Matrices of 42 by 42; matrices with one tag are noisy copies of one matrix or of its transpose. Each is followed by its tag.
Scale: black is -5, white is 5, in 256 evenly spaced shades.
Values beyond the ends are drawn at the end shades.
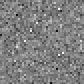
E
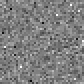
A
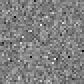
E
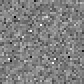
E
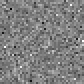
A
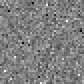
A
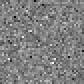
E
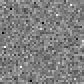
A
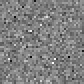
E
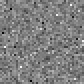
A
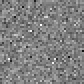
E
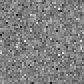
E
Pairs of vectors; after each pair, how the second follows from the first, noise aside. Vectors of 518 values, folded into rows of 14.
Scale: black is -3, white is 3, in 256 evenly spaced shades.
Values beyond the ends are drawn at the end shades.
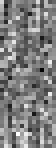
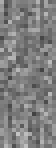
shrunk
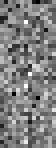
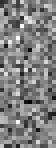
wrapped around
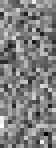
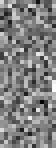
wrapped around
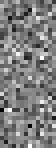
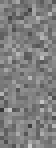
shrunk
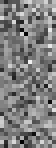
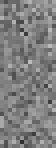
shrunk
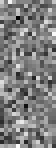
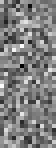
wrapped around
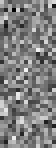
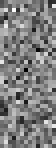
negated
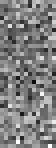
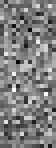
wrapped around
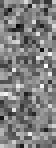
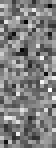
wrapped around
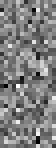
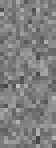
shrunk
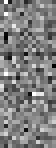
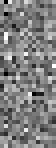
negated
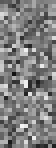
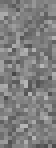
shrunk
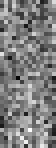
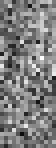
wrapped around
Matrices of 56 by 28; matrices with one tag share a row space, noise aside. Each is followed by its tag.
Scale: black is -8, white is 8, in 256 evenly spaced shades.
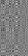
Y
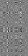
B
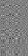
Y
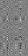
B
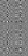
B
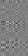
Y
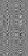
B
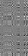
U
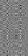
B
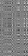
U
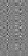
B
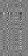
B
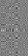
Y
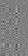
Y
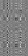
B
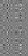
B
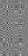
B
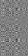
Y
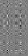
B
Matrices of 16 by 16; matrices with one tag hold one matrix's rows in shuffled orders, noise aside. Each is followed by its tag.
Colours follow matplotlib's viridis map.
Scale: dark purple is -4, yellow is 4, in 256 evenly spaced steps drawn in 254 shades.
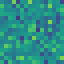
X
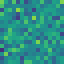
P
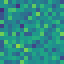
P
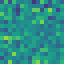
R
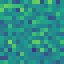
R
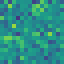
R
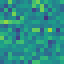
R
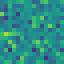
R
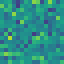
R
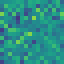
P
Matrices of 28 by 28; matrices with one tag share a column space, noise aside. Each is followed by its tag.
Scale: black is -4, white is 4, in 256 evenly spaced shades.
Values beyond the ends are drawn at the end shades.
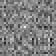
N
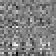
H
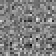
H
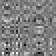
H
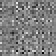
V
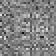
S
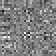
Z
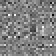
S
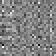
S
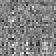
H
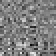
H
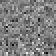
H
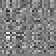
Z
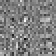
H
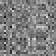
N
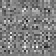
Z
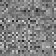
Z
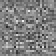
Z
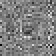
S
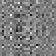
S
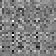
Z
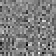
H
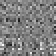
H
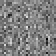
N
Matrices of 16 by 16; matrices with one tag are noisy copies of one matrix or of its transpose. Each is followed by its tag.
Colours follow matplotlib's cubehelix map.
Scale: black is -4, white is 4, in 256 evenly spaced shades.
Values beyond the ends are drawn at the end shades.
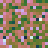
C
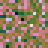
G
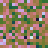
C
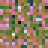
G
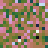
C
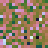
C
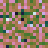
G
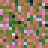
G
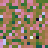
C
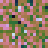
G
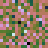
G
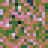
G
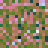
C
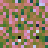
C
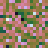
G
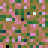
G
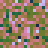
C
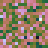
C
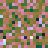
C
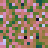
C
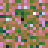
G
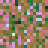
G
